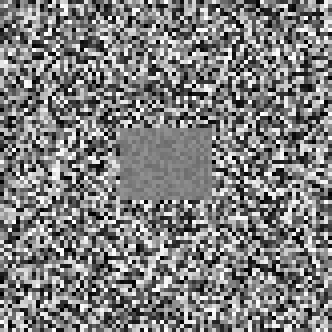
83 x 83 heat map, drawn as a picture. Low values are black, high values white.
In the centre lies a patch that is calmer than the rest. No single row or column stands out from its neighbours. No regular stripes run through it. The halves do not mirror each other. The centre is the smoothest part. The values spread evenly over their range. No seam splits the table.
